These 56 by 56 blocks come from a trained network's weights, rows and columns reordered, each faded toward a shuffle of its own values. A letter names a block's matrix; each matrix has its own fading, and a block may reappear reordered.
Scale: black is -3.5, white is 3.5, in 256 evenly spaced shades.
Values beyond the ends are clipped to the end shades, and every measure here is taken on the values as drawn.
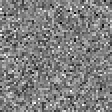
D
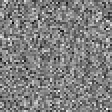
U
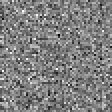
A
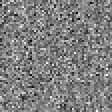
D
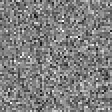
U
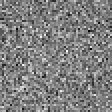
U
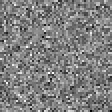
U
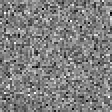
D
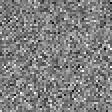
D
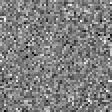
D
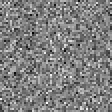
U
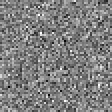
U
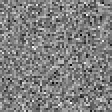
A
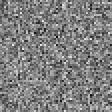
U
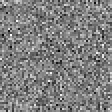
U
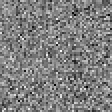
U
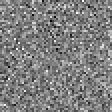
D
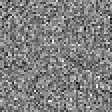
A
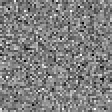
D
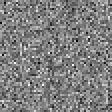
A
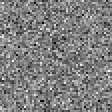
D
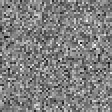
A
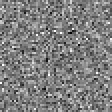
A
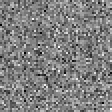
D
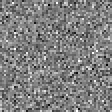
D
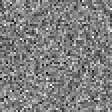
D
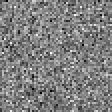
D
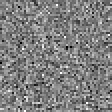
D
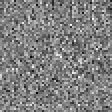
A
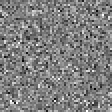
D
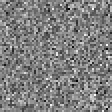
U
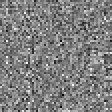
A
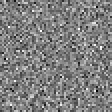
A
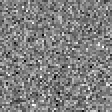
D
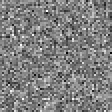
A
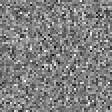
D
